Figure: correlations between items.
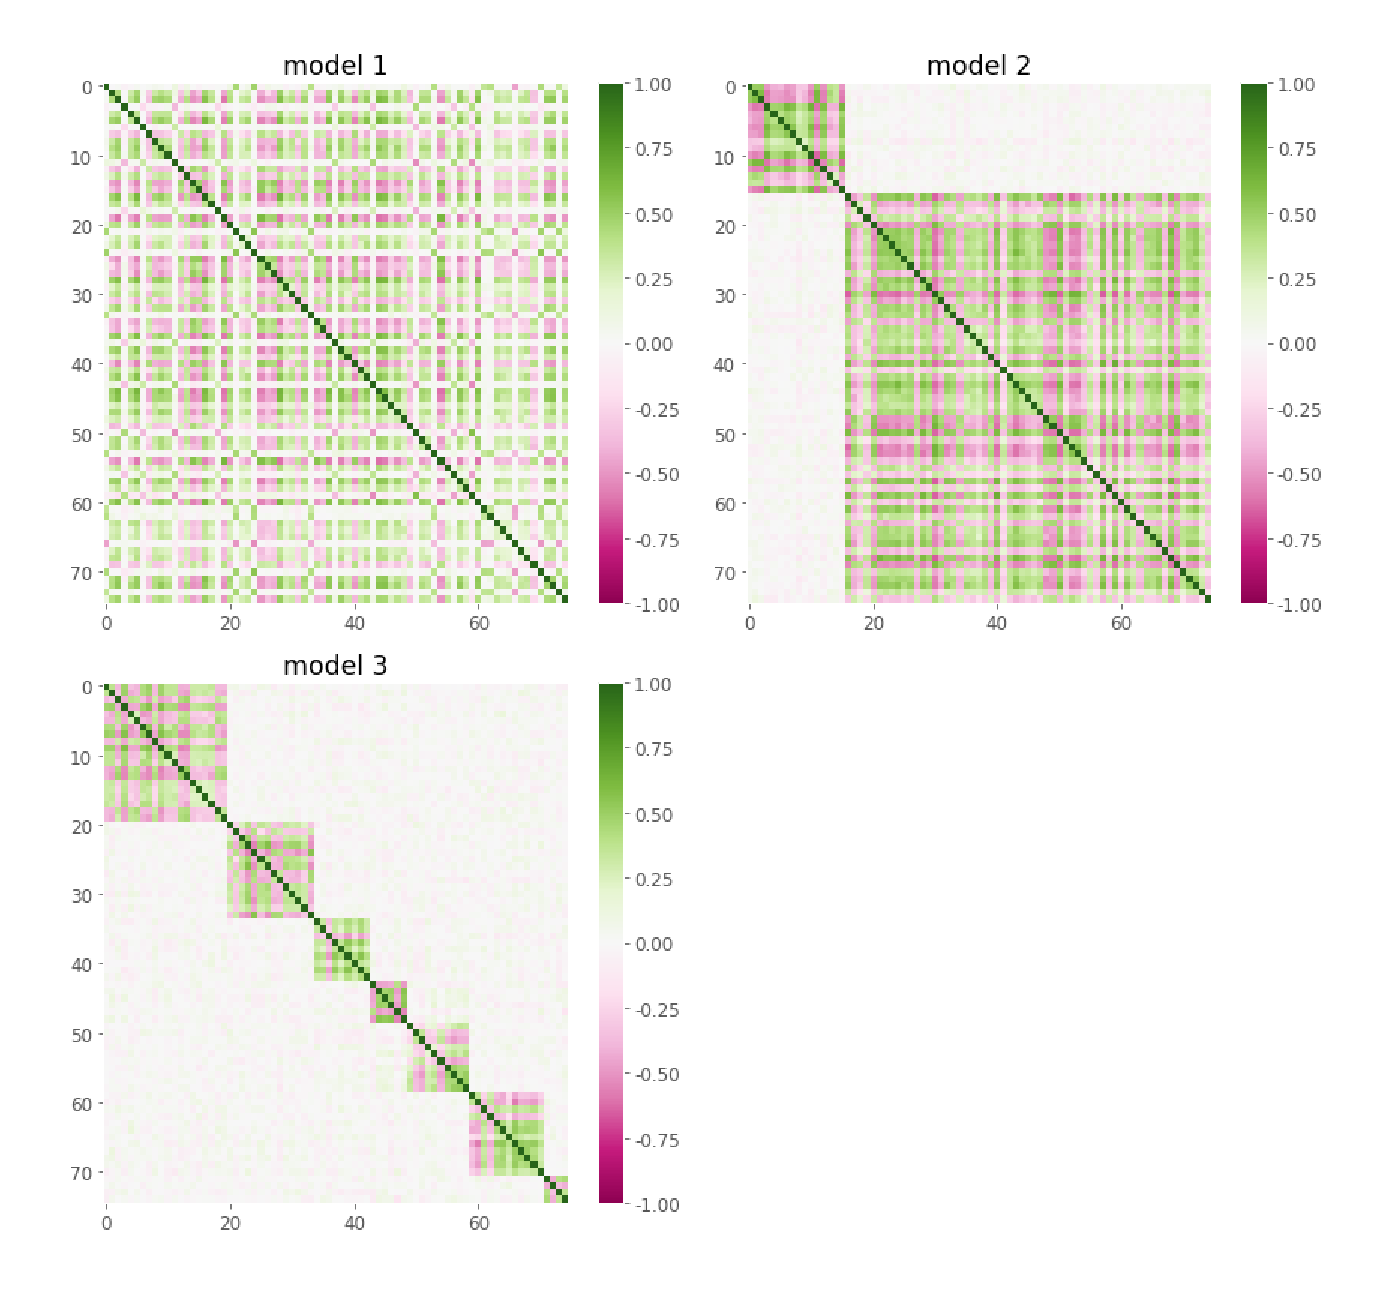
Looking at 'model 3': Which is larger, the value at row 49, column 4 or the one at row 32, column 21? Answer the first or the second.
the first
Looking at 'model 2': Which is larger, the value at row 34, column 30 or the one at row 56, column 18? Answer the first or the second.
the first
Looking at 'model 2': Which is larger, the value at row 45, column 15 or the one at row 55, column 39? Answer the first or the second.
the first
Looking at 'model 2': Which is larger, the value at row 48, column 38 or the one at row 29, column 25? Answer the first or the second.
the second
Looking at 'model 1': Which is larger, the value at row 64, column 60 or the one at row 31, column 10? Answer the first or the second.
the first
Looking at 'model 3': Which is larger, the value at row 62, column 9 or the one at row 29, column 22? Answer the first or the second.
the second
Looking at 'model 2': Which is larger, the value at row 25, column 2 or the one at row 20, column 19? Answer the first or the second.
the first
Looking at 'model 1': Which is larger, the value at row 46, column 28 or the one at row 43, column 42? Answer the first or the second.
the first
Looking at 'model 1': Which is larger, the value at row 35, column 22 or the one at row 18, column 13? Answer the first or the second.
the second
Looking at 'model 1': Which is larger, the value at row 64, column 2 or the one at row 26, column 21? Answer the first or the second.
the first
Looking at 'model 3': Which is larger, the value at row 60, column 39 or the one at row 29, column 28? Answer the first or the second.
the first
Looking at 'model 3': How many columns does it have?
75
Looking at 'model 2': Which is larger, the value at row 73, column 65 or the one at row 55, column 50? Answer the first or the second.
the second
